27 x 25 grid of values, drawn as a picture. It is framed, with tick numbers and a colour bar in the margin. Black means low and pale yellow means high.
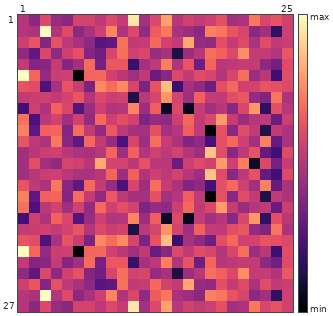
Seam: none. Stripes: none. Mirror symmetry: top to bottom. Average level on the scale: 50%. Odd rows or columns: none.
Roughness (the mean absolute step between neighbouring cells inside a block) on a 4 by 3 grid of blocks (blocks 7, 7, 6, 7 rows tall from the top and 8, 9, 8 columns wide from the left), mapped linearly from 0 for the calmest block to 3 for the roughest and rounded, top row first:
2 2 0 / 1 1 3 / 1 1 3 / 2 2 0
